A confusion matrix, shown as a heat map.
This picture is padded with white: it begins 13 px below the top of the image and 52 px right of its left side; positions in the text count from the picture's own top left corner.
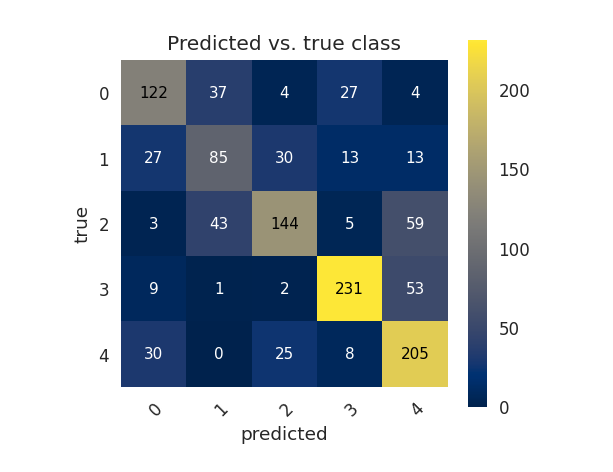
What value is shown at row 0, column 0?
122
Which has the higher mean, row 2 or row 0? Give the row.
2
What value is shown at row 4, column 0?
30
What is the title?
Predicted vs. true class
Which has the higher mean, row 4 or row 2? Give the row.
4
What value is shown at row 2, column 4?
59
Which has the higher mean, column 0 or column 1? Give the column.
0
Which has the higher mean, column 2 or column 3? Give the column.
3
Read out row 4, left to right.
30 0 25 8 205
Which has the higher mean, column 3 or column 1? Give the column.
3
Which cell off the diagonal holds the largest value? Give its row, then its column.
2, 4
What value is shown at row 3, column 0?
9
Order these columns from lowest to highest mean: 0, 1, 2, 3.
1, 0, 2, 3
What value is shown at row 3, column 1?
1
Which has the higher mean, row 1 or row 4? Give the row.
4
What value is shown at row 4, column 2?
25
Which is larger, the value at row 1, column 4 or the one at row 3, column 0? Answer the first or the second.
the first
